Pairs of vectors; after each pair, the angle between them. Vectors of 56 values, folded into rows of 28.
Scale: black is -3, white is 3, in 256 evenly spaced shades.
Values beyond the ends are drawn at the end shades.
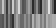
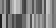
partly aligned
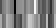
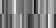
nearly opposite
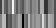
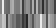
partly aligned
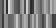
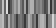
nearly opposite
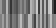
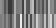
partly aligned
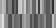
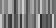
partly aligned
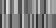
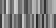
nearly parallel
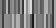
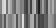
partly opposed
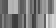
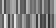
orthogonal
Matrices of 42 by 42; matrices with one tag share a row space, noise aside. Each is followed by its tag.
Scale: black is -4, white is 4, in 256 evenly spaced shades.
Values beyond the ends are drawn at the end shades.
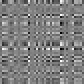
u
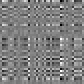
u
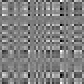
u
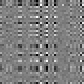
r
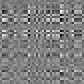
u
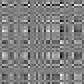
u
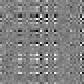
r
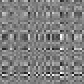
u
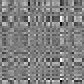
u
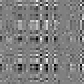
r
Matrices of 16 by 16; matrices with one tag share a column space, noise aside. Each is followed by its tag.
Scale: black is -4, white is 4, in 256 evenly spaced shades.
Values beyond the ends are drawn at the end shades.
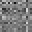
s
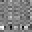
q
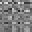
s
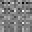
s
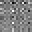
s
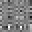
q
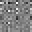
s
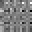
s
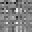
s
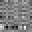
q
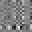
q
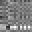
q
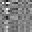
s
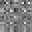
s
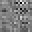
s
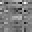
s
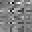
s
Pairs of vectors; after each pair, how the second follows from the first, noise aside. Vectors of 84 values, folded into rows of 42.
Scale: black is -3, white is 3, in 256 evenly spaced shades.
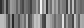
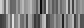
negated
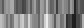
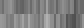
shrunk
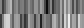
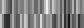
negated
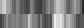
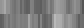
shrunk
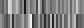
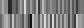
negated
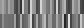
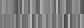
shrunk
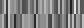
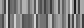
negated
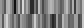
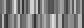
negated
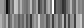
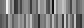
negated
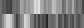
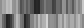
negated
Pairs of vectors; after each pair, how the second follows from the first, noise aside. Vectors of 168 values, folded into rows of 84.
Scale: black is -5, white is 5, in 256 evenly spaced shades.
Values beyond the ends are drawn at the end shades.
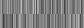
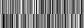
scaled up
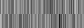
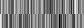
scaled up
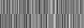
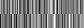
scaled up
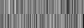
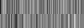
reversed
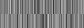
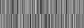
reversed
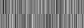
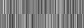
negated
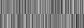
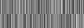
negated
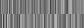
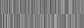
shrunk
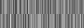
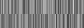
reversed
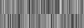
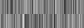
reversed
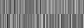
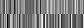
scaled up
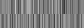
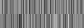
reversed
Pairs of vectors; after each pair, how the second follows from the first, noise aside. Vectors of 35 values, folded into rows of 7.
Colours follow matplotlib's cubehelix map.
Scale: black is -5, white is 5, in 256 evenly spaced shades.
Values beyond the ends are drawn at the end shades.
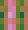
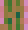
wrapped around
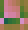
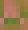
shrunk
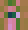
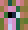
scaled up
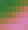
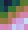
scaled up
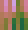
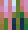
scaled up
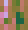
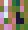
scaled up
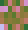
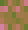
shrunk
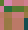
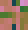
wrapped around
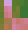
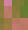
shrunk
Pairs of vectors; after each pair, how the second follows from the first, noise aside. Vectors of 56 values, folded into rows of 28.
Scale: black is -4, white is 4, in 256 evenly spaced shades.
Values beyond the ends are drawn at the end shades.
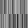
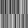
reversed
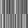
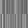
shrunk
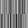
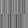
shrunk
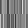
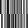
scaled up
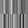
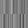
shrunk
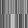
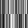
scaled up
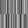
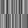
reversed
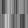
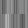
shrunk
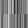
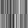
reversed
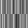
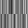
reversed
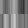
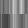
reversed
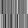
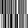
scaled up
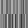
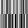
scaled up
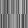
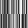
scaled up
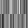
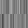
shrunk
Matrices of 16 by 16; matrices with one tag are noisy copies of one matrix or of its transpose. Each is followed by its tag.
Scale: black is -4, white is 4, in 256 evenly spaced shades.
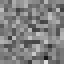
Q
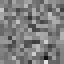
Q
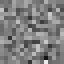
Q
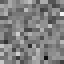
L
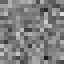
L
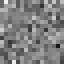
L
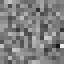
Q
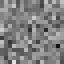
L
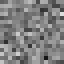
L
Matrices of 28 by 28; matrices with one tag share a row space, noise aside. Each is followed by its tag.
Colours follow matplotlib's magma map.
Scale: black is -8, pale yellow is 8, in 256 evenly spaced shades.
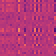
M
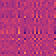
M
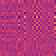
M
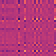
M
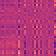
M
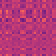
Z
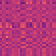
Z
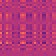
Z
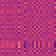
M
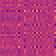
M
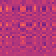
Z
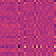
M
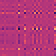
M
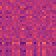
Z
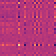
M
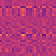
Z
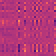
M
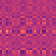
Z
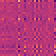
M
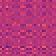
Z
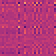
M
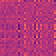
M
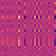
M
